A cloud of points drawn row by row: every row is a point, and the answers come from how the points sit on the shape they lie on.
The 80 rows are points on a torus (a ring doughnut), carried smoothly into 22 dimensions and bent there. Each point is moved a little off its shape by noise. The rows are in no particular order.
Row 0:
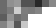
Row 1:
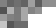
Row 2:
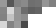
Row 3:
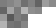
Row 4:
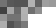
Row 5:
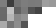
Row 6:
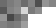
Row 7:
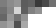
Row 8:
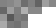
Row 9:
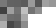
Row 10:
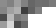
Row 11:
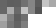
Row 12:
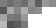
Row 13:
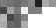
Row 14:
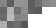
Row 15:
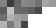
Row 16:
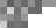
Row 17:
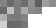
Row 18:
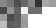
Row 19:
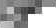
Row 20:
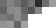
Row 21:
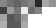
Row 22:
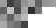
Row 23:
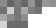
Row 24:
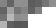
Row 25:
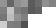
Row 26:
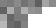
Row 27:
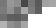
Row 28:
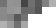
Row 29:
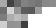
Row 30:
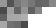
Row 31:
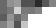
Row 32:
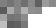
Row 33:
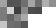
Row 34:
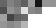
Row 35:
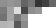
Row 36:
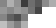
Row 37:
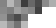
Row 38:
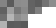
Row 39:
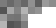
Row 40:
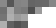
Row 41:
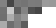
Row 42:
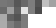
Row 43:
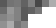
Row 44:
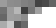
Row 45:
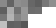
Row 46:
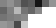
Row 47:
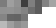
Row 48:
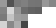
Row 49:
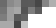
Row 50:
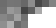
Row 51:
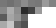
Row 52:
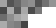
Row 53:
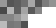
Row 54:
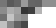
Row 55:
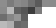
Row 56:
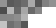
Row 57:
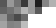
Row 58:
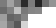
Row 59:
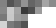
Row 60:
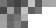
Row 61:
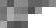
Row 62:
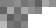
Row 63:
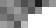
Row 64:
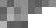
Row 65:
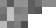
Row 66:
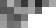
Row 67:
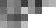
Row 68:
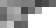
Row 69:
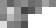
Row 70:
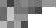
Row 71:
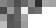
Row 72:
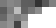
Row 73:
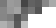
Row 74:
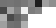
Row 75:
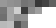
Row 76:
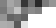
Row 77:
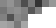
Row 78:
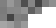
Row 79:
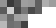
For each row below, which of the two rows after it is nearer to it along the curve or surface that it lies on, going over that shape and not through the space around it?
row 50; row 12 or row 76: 76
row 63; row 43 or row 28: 43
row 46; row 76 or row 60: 76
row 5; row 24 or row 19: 24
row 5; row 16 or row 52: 16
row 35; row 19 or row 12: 19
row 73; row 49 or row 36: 49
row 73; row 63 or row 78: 78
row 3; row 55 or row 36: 36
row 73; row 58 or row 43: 43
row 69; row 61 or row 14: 14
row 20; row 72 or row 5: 72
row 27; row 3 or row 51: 3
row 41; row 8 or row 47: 8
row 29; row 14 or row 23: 14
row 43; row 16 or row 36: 36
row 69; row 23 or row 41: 41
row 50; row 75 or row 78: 75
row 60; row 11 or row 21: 21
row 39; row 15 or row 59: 15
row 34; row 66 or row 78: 66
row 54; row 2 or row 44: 2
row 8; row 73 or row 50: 73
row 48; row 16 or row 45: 45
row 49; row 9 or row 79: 9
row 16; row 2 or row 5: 5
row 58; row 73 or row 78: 78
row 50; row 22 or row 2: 2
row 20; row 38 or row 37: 37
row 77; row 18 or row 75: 75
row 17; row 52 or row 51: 52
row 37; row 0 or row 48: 0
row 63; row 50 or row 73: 50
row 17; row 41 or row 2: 41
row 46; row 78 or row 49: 78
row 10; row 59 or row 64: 59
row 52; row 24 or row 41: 24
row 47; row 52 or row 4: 4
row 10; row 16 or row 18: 16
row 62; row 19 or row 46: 46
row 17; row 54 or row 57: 57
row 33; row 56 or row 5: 5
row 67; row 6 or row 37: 37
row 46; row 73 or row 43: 43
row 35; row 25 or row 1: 25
